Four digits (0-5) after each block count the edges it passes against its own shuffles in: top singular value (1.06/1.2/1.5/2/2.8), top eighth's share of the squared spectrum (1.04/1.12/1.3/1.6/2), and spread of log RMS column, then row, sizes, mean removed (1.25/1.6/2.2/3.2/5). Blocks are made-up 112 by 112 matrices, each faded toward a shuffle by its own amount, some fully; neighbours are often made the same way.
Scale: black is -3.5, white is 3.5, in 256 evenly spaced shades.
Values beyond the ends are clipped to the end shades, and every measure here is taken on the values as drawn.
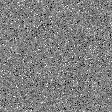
0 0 0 0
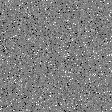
0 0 0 0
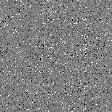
1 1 1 1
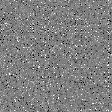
4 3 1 1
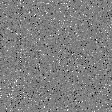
2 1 0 0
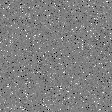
0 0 0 0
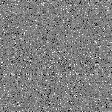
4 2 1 1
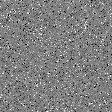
0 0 0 0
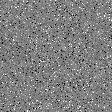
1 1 0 0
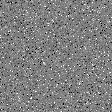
2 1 0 0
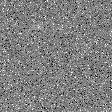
2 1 0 0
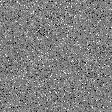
1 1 0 0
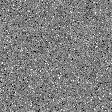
0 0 0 0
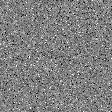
0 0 0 0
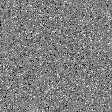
0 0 0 0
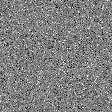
0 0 0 0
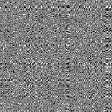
5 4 3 3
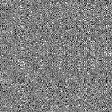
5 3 3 2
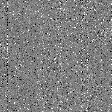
2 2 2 0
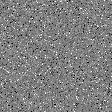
2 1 0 0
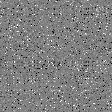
3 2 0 1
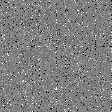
2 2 2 1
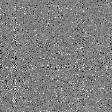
2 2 2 2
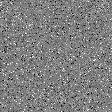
2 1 0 0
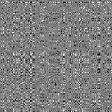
5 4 3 3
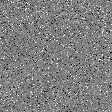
2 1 0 0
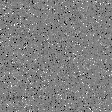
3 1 0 0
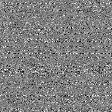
1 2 0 4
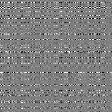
5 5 3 5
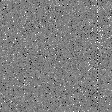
3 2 1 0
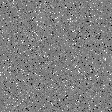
2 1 0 0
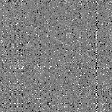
4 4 3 2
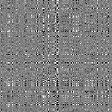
5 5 4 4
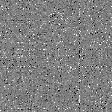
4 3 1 1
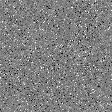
1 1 0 0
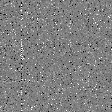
3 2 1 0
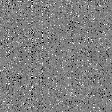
3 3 2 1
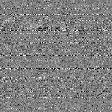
4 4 1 4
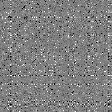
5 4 2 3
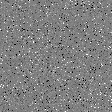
1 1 0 0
